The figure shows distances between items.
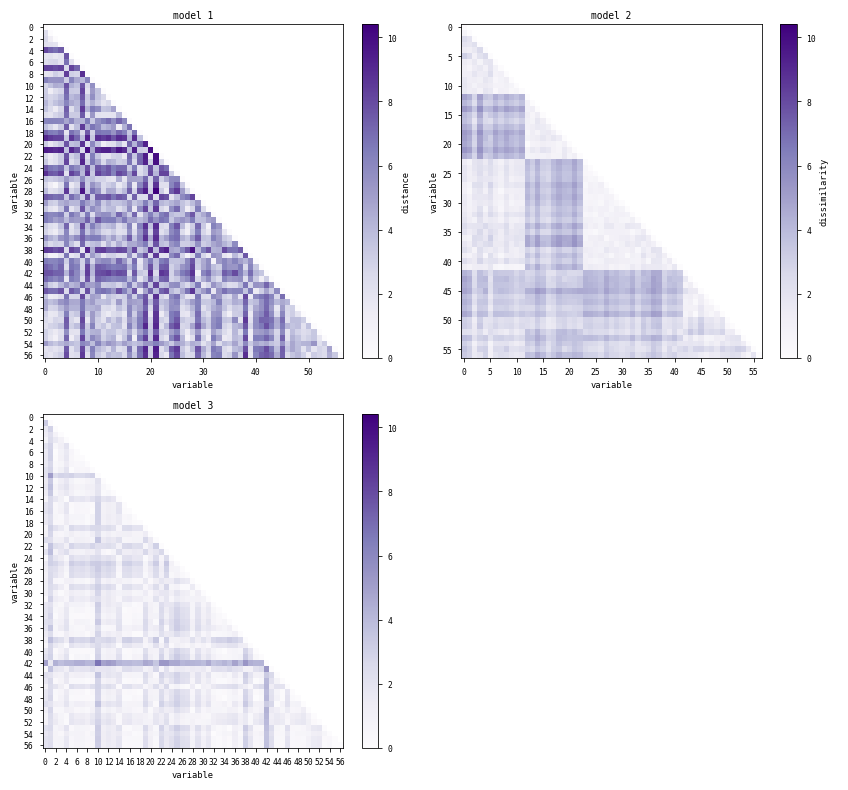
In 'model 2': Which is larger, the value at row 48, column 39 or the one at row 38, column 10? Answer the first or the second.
the first
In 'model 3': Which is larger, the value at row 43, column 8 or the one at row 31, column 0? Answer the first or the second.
the first
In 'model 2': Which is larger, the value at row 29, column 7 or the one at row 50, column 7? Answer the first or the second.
the second
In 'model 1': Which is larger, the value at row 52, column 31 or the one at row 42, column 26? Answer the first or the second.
the second
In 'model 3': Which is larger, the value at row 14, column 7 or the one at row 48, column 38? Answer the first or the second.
the second
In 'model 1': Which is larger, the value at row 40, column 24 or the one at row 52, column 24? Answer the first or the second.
the second
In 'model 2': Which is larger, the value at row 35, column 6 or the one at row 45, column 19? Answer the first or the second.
the second
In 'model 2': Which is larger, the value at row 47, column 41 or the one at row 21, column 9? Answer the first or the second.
the second
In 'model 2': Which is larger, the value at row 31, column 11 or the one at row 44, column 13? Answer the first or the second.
the second
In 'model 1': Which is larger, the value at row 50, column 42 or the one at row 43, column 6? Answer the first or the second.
the first
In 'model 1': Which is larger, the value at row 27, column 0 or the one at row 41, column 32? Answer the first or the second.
the second
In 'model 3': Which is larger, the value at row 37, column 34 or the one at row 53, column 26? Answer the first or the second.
the second
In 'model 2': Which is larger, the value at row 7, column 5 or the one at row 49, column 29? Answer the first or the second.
the second
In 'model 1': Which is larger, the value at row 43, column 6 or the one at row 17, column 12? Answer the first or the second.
the first
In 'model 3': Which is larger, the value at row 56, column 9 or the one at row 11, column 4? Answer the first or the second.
the second
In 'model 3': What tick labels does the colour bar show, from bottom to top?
0, 2, 4, 6, 8, 10
